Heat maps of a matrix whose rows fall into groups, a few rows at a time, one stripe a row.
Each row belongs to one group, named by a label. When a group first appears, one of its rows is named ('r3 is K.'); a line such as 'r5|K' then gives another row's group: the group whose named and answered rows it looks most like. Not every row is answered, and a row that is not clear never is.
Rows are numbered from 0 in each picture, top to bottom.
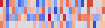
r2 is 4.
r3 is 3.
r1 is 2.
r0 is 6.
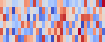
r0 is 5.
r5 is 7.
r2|4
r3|5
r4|4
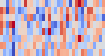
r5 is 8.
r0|8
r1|6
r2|6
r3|3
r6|3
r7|7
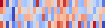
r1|3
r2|7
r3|4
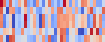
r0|4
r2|7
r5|3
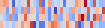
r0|5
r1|2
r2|8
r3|6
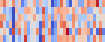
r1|7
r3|7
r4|4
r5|7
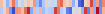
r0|6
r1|5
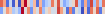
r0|5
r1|5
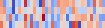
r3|2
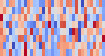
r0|6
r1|5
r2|4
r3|3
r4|2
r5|3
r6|7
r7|8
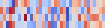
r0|5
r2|8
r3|3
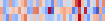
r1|4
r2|8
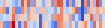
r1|2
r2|6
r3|7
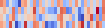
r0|5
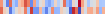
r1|2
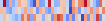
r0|4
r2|5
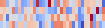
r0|4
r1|2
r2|6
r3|6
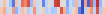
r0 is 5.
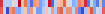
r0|4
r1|6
